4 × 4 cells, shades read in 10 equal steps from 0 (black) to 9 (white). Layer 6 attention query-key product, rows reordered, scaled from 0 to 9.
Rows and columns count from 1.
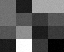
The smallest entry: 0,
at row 4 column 4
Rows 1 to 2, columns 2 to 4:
1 6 6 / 3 2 3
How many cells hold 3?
3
